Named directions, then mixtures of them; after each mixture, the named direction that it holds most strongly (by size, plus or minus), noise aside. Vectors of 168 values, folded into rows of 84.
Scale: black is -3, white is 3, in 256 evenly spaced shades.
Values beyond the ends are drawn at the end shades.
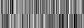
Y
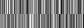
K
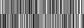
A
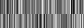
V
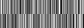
A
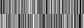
A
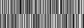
A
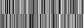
K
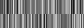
V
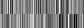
Y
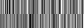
K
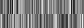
V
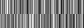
K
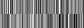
Y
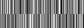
K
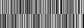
A
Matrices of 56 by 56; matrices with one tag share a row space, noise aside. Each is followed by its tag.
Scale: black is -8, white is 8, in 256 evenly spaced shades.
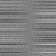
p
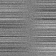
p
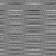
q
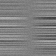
p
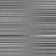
p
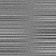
p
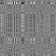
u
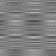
q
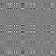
u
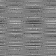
q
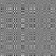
u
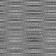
q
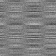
q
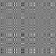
u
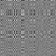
u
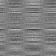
q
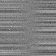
p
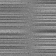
p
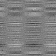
q
